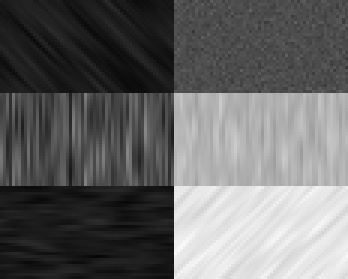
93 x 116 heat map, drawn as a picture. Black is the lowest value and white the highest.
It is made of 3 by 2 panels. Panel 1,1: very low, slanting down to the right, faint in contrast. Panel 1,2: low, fine-grained, faint in contrast. Panel 2,1: low, streaked downward. Panel 2,2: high, streaked downward, faint in contrast. Panel 3,1: very low, streaked across, faint in contrast. Panel 3,2: very high, slanting up to the right, faint in contrast.
